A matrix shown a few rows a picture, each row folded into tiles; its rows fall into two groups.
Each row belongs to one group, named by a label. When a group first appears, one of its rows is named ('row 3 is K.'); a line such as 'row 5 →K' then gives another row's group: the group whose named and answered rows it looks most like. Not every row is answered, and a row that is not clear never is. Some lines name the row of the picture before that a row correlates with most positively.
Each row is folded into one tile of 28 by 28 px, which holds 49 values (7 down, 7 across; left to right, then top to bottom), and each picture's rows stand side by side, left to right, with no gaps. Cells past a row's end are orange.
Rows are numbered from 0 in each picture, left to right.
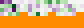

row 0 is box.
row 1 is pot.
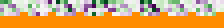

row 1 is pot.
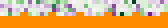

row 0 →pot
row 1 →pot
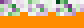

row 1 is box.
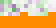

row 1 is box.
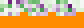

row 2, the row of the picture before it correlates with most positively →0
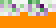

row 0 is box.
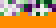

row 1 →pot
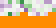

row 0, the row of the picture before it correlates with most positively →1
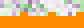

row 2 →pot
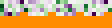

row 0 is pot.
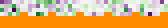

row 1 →pot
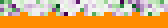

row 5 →pot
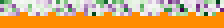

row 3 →pot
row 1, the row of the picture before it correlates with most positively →2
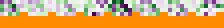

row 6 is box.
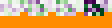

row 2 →box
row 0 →pot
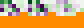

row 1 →box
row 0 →box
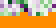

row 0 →pot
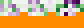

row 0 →box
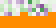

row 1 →box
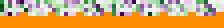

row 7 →box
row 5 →pot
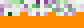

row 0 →pot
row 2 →box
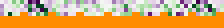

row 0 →pot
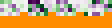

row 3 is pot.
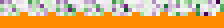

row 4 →box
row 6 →pot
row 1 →box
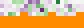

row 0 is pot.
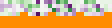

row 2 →box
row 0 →pot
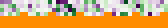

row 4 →pot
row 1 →pot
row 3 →box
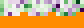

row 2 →pot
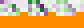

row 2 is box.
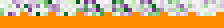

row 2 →pot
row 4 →box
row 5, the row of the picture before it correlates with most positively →0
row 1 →pot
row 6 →box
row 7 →pot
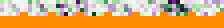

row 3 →pot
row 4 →box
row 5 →pot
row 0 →box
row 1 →box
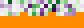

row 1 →pot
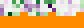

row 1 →pot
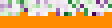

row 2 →pot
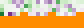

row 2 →box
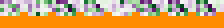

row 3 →box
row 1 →pot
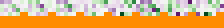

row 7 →pot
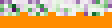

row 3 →pot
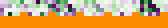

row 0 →pot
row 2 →box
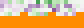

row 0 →pot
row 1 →pot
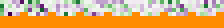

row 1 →box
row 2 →pot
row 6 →box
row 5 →pot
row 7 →pot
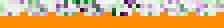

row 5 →pot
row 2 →pot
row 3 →box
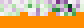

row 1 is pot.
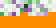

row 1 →box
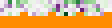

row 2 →pot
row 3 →box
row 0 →pot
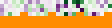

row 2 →pot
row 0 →pot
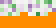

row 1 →pot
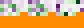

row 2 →pot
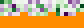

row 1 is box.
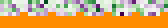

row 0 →box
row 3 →box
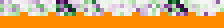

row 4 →pot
